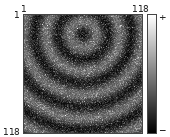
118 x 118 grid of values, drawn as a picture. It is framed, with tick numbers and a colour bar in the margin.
Average level on the scale: 30%. Rings: centred on the top middle. Slope: none. Odd rows or columns: none. Histogram: bell-shaped. Seam: none.
